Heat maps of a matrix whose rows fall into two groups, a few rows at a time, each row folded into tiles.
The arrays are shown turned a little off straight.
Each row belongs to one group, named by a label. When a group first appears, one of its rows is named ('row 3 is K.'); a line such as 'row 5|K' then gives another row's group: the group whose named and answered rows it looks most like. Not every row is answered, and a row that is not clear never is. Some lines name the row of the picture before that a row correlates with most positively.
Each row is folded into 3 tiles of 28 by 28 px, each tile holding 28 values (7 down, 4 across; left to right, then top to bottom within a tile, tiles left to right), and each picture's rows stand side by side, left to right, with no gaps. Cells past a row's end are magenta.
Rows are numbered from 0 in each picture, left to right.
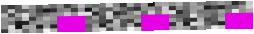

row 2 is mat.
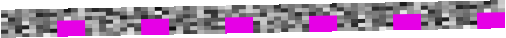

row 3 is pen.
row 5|mat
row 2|mat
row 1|pen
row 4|mat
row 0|mat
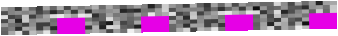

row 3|mat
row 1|mat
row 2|mat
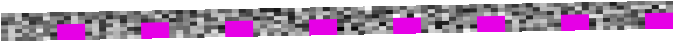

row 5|mat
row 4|mat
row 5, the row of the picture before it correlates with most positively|3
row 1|pen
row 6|pen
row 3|pen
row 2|pen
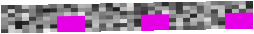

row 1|pen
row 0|mat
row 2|pen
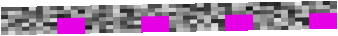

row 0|pen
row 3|pen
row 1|mat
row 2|pen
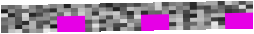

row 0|mat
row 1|pen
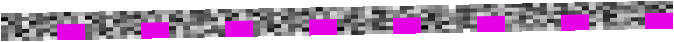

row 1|mat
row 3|mat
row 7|pen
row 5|mat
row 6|pen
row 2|pen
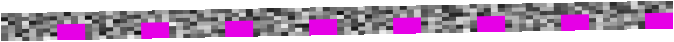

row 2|pen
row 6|pen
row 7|pen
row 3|pen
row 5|pen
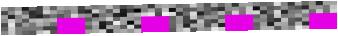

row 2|mat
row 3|mat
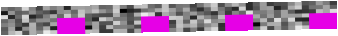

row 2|pen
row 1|mat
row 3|pen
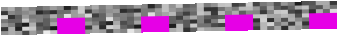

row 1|mat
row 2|mat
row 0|mat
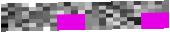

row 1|pen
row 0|mat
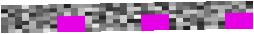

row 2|pen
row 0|mat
